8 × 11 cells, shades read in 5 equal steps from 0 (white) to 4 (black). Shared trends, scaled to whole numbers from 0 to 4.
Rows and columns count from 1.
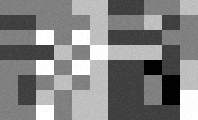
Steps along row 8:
same down up down same up same same same down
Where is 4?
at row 5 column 9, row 6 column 10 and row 7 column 10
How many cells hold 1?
20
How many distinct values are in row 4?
4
